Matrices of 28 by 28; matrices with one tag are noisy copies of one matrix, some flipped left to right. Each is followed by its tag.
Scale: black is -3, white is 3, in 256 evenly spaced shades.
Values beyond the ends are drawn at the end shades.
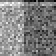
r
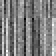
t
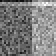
r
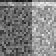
r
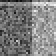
r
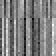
t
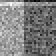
r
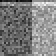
r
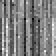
t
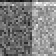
r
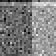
r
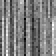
t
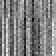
t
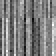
t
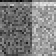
r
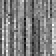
t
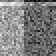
r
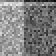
r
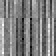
t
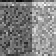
r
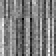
t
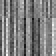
t
